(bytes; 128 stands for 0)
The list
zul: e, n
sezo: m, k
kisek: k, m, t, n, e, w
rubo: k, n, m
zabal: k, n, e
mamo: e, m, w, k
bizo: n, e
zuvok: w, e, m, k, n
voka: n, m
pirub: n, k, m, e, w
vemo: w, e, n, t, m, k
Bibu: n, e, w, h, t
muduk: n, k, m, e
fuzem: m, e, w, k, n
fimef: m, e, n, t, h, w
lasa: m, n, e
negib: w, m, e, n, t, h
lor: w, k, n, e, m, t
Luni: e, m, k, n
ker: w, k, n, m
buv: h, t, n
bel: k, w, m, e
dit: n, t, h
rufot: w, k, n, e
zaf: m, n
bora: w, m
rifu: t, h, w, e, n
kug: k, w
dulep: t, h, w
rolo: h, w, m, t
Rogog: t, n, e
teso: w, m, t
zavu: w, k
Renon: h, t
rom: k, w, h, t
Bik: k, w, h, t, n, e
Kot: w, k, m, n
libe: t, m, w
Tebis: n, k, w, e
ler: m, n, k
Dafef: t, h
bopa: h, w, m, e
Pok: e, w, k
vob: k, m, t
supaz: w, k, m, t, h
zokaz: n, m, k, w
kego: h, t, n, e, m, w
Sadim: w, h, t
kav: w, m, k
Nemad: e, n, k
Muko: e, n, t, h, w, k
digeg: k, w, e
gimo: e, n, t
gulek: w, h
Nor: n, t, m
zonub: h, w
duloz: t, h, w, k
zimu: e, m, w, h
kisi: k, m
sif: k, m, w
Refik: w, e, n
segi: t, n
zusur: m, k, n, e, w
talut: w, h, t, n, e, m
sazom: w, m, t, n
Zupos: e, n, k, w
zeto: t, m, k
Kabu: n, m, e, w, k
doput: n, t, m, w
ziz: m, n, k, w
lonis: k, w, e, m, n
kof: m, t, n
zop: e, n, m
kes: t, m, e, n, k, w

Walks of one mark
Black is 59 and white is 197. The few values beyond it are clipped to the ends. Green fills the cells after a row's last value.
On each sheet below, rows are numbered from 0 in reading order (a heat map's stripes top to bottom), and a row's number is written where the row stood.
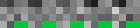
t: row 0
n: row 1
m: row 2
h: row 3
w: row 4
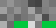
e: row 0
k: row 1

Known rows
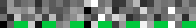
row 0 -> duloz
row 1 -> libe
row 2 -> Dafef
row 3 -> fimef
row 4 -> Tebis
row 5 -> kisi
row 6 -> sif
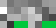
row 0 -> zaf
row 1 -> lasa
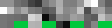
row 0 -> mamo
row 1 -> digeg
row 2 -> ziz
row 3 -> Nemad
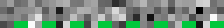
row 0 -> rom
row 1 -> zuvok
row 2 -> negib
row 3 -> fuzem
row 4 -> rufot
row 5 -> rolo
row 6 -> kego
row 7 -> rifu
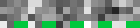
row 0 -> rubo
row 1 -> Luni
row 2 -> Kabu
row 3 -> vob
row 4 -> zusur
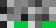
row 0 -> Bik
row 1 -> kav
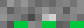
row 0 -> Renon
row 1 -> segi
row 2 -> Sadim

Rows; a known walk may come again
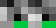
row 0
bel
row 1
digeg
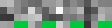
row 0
zop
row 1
lasa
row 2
zimu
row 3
dit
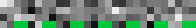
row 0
zul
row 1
Bik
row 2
ker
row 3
zonub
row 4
zavu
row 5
doput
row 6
Refik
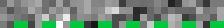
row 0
Renon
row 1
fuzem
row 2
zuvok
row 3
ziz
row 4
supaz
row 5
pirub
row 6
bizo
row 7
kug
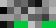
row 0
kes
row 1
bora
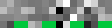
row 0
ler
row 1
sezo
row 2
fimef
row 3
Zupos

